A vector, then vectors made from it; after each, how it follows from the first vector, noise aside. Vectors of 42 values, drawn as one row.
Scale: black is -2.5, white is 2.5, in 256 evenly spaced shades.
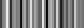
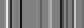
partly zeroed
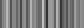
shrunk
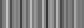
shrunk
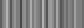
shrunk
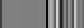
partly zeroed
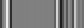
partly zeroed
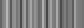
shrunk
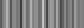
shrunk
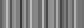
shrunk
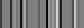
partly zeroed
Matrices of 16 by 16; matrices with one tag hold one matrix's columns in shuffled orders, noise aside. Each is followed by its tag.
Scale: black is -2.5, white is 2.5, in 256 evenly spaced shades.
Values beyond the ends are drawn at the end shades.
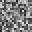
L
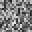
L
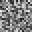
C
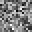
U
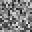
L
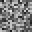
C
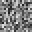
L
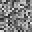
C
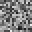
U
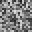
C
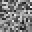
U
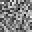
U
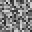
C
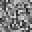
L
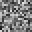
U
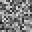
U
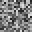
C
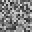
U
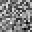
U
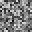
C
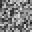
L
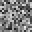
U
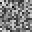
C
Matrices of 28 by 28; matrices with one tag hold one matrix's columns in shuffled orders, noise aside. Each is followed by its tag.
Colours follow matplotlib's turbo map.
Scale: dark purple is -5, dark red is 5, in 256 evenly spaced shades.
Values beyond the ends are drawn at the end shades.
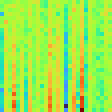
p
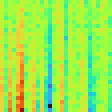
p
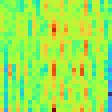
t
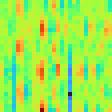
t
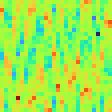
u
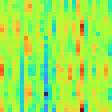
t
